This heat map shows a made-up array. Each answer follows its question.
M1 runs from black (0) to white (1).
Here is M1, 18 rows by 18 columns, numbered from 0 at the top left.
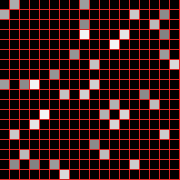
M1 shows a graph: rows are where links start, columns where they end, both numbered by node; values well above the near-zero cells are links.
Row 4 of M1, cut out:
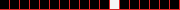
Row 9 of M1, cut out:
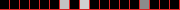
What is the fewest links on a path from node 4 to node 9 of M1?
5
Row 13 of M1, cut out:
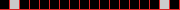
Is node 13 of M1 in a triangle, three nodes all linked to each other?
yes
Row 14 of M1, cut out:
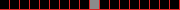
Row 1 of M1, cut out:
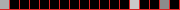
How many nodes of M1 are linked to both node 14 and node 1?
0
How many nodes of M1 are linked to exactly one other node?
4
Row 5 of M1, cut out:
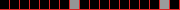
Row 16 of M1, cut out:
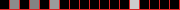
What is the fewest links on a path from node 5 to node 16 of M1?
1
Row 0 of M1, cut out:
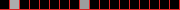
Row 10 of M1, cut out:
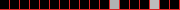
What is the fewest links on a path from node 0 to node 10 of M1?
4
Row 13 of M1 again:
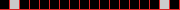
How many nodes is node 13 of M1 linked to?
2
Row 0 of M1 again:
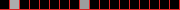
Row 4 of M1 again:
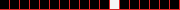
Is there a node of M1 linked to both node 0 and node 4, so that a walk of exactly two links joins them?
no
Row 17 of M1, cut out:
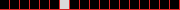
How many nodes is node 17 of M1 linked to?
1
